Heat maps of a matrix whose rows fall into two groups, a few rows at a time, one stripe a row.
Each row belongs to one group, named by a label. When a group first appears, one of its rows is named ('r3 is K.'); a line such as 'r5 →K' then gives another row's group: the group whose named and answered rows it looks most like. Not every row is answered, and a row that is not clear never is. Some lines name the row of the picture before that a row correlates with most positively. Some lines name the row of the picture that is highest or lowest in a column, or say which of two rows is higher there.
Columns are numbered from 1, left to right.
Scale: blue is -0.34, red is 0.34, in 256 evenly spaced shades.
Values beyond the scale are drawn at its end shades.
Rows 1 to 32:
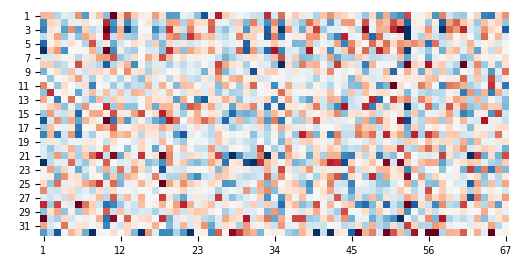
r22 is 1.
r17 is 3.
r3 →1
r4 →1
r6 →1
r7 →3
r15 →3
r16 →1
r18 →3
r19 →3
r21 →3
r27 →3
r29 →1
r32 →3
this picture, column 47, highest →3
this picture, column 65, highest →32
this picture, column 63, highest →21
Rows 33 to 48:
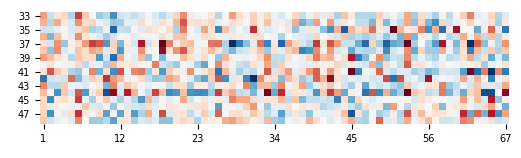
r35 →1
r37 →3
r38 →3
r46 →1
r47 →3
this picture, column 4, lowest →37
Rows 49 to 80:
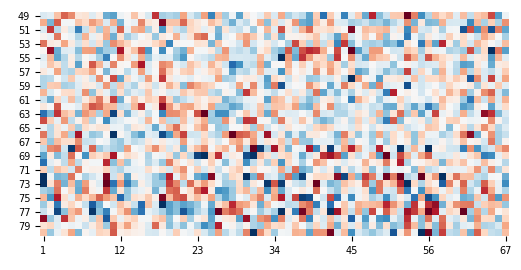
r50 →3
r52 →1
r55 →3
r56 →3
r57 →3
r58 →3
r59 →1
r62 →3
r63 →1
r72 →1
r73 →1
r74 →1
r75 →3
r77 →3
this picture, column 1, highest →78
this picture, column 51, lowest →80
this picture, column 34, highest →68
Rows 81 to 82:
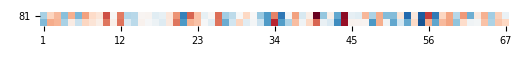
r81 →1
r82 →1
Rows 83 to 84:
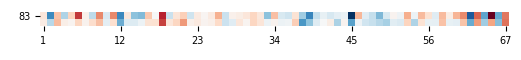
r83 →3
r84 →3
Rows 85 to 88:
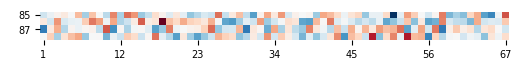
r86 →3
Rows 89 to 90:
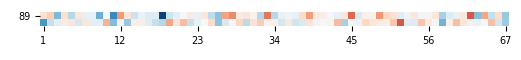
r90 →1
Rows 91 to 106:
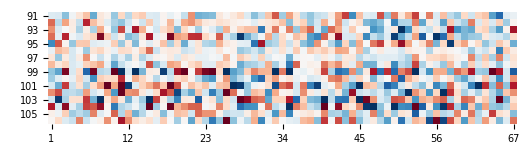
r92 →3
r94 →3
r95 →1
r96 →3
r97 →3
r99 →1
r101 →3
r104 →3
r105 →1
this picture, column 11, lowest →99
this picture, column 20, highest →99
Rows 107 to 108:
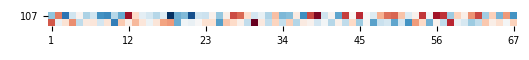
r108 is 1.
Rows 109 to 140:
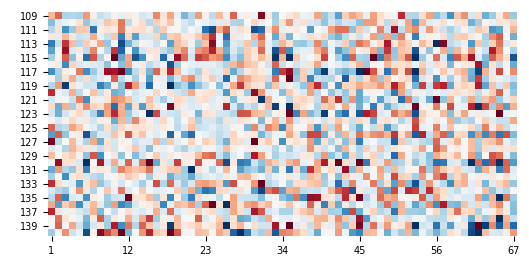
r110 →3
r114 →1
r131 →3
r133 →1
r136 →1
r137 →1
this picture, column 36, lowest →123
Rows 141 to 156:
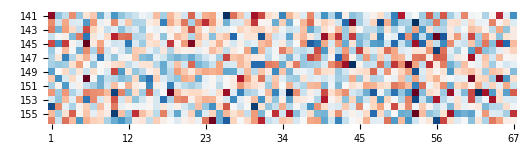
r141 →1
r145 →3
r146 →1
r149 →1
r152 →3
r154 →1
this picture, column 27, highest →141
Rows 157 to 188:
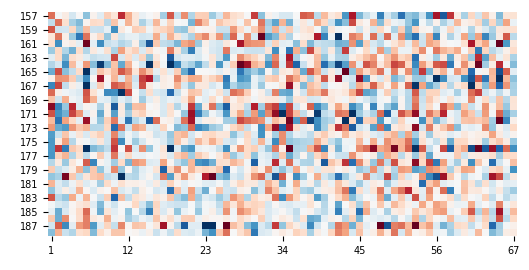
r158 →1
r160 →1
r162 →3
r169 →3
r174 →1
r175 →1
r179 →1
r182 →1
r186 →3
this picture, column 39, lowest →171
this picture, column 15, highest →166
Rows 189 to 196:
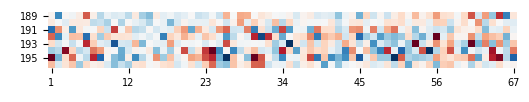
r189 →3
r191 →1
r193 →3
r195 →1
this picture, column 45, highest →191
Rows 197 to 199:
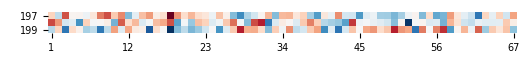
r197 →3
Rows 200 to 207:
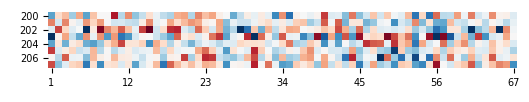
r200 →1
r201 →3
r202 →3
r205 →1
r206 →1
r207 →1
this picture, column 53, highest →201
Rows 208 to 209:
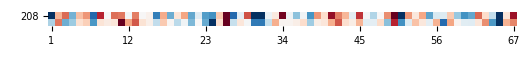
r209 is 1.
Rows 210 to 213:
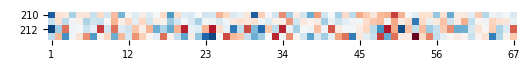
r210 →1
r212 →1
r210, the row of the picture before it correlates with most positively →208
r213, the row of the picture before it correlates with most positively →209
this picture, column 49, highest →212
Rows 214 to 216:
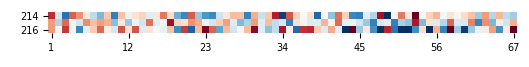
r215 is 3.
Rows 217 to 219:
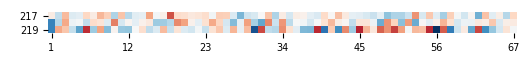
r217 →3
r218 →1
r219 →1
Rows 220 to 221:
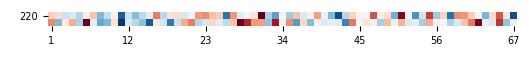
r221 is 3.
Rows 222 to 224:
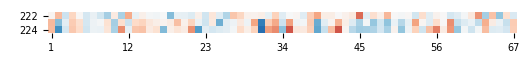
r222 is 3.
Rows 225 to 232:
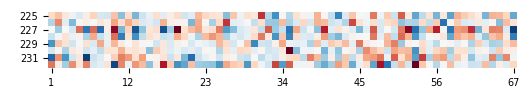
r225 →1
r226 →1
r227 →1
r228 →1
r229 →1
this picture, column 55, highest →227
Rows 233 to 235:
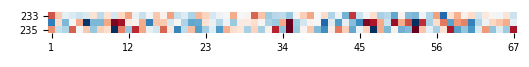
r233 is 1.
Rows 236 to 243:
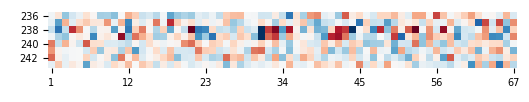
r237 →3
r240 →3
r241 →1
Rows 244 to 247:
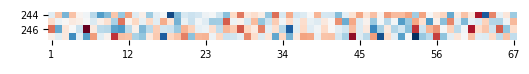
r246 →3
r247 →1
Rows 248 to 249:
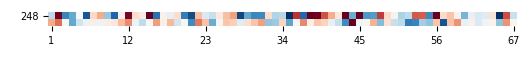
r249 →1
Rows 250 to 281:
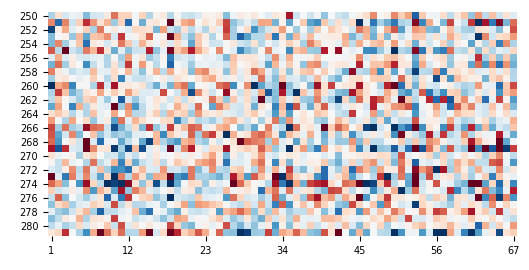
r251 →3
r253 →3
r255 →3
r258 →1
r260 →1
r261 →1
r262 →1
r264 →1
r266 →3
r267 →1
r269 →3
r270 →1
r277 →1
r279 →1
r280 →3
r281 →3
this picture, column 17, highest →261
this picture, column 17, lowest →267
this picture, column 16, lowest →274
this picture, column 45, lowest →251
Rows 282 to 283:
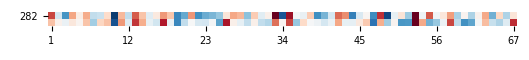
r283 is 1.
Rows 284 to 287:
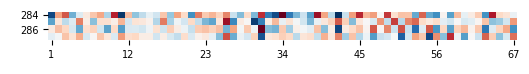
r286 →1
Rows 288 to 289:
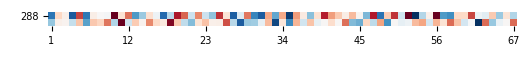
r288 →1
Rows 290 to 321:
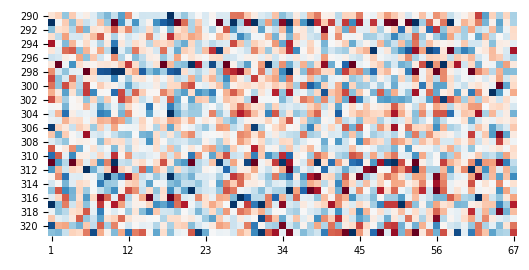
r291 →1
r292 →1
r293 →3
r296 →1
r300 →3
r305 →3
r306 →1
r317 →1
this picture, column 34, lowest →311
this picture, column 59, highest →297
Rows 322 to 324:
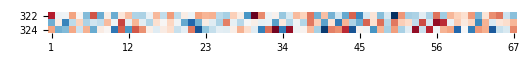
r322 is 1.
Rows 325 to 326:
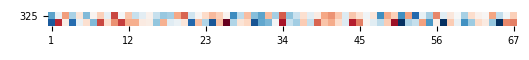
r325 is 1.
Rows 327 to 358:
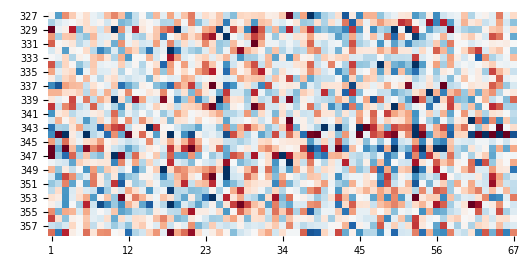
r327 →3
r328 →1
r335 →1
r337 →1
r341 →1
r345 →3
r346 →3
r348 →3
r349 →1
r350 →1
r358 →3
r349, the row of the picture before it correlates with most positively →325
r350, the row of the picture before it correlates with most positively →325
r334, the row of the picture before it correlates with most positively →325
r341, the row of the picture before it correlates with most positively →325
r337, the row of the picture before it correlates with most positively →325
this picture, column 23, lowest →353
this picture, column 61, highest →354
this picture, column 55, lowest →338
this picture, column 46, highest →343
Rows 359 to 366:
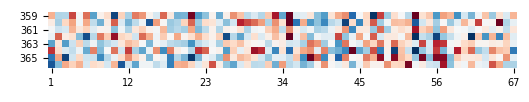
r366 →1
